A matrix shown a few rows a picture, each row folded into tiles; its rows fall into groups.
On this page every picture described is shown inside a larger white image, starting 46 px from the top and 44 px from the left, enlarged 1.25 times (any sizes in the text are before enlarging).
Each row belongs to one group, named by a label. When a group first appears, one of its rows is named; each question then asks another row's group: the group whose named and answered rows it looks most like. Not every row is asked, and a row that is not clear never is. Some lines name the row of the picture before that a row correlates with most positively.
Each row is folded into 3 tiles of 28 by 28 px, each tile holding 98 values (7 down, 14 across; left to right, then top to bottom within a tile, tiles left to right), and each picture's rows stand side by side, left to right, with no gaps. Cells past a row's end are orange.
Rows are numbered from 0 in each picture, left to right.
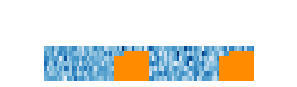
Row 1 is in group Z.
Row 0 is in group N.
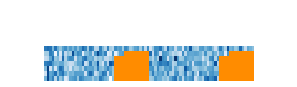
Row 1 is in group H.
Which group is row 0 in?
Z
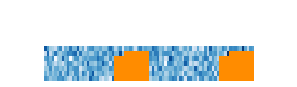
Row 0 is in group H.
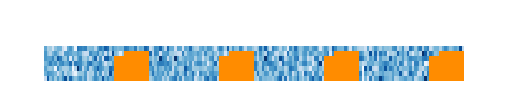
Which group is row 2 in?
H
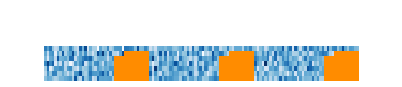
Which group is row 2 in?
N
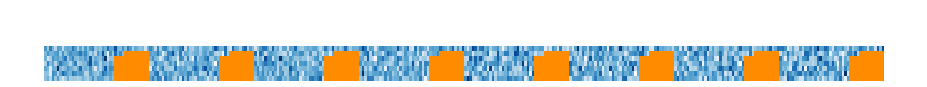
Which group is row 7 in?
Z
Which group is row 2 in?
H
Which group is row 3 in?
Z
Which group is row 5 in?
N
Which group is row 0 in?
Z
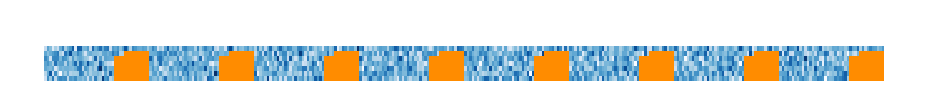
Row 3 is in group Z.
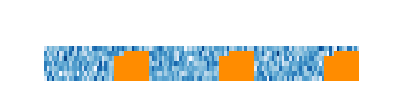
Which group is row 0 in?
N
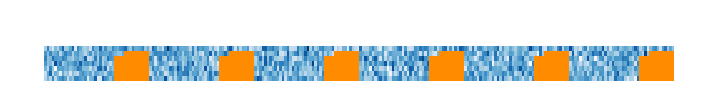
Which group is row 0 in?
N
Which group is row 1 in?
N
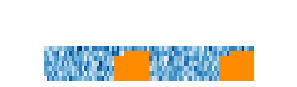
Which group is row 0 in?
N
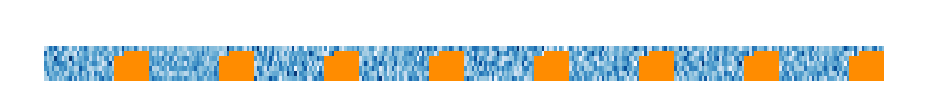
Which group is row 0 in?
H
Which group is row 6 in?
H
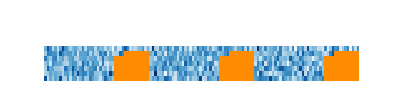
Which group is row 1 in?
N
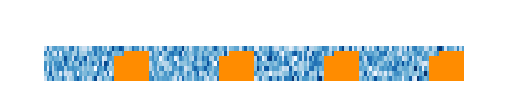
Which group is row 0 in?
N
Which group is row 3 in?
N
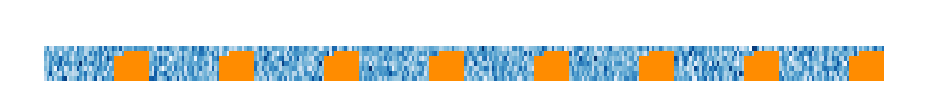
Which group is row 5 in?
H
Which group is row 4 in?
N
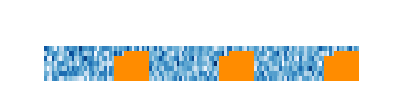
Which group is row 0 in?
Z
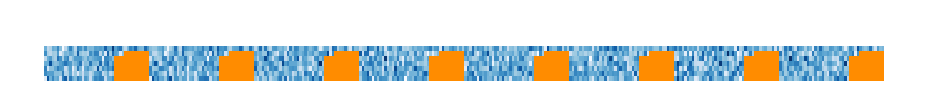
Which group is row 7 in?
H
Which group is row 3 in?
H
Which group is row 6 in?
Z
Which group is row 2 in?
H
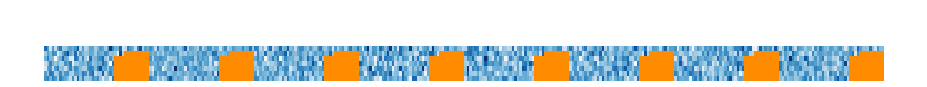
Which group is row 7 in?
H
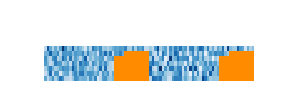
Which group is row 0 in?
N
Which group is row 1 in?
N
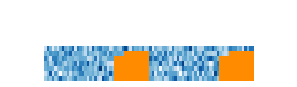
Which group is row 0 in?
N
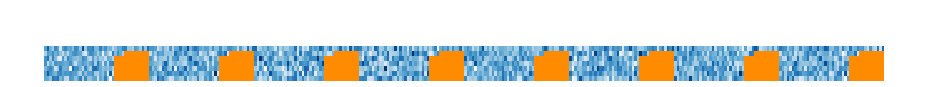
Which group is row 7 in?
Z
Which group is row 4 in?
N
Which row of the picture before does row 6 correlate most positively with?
0
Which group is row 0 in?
Z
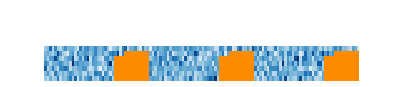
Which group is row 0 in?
H
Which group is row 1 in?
H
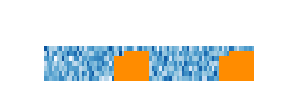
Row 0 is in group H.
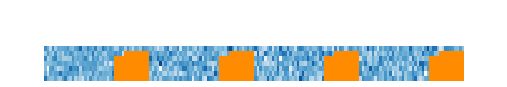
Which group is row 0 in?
Z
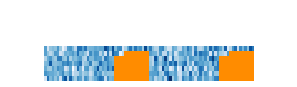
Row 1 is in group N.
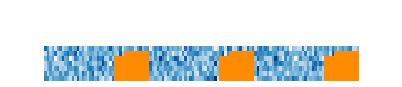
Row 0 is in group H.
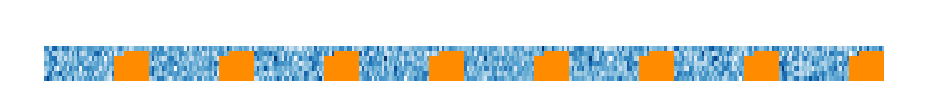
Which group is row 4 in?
N
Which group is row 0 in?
Z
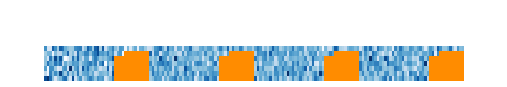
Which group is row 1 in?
H
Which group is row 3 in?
H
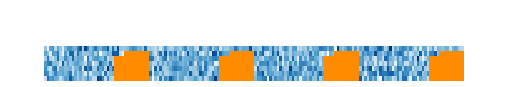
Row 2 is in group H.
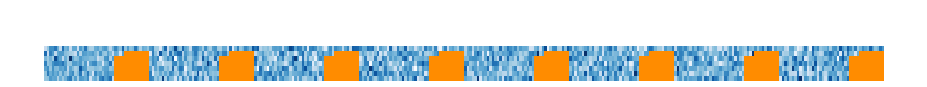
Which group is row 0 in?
H
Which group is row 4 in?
H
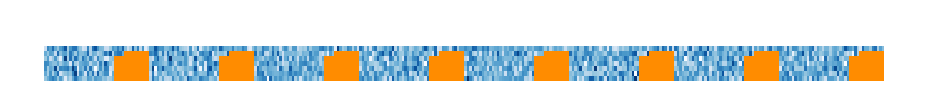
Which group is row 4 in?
Z
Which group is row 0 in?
N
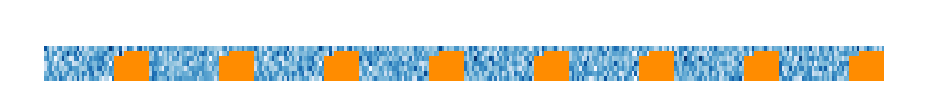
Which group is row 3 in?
N
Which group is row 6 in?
H
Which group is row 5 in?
Z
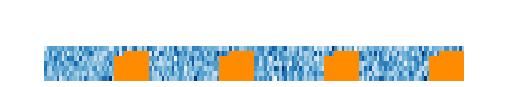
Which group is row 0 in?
H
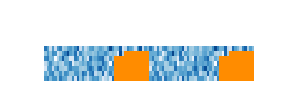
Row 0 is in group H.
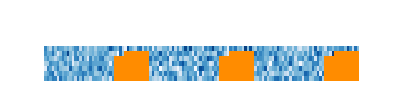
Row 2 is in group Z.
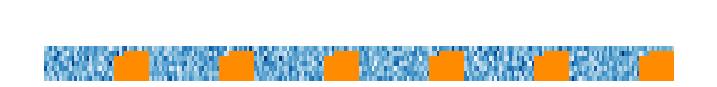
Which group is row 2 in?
H
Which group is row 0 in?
H
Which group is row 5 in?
Z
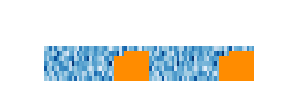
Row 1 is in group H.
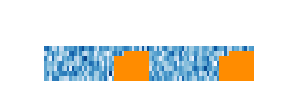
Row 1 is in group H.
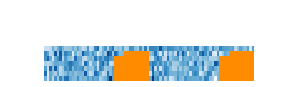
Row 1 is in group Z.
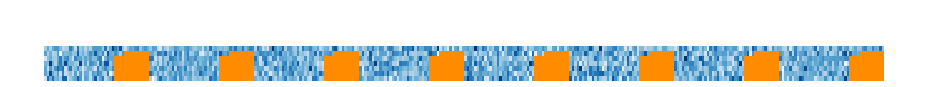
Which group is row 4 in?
Z
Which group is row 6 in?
H
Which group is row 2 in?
N
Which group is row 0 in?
N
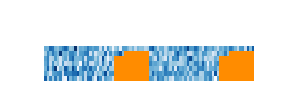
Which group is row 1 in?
Z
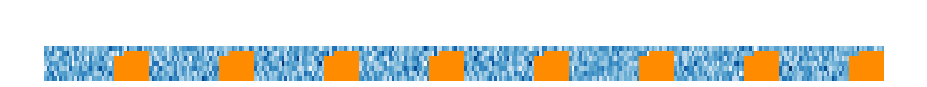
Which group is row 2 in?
H
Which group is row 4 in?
H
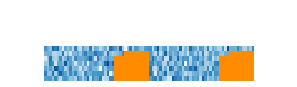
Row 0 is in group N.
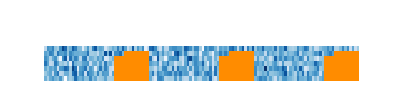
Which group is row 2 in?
N
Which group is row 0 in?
N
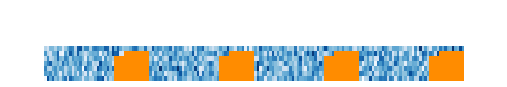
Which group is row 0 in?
N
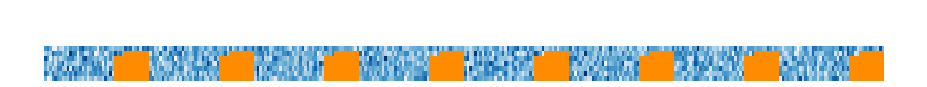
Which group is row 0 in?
Z
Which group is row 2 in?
Z
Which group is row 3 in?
H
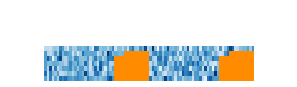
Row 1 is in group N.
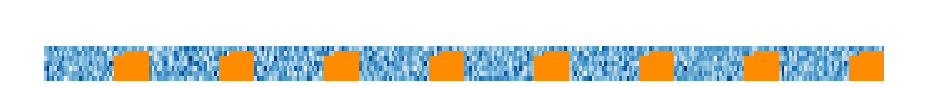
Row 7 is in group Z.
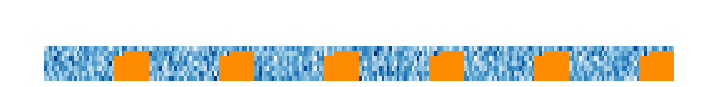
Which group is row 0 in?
H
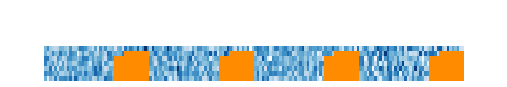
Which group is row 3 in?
N
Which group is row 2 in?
Z
